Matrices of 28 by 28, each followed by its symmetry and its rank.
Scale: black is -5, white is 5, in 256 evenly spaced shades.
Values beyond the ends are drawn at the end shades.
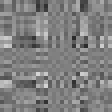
antisymmetric, rank two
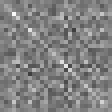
symmetric, rank five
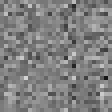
neither, rank five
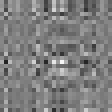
neither, rank two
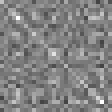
symmetric, rank five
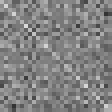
symmetric, rank five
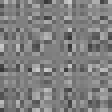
antisymmetric, rank two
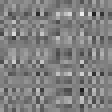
neither, rank two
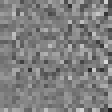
neither, rank five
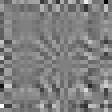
antisymmetric, rank two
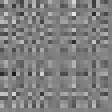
antisymmetric, rank two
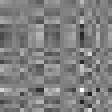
neither, rank two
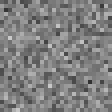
neither, full rank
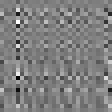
neither, rank two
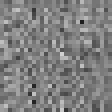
neither, rank five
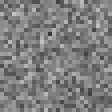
neither, full rank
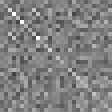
symmetric, rank five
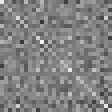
symmetric, rank five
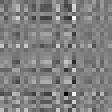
neither, rank two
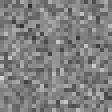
neither, full rank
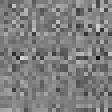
neither, rank five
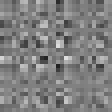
antisymmetric, rank two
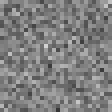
neither, full rank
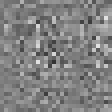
neither, rank five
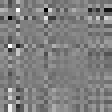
antisymmetric, rank two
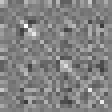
symmetric, rank five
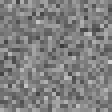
neither, full rank
